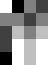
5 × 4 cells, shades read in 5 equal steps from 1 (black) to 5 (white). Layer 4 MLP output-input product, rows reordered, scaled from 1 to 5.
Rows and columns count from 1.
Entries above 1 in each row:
3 4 4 4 3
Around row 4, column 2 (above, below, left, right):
4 5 2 4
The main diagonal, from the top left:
5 3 3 5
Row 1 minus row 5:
4 -4 -1 -3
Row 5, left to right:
1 5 4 5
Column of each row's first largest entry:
1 1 2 2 2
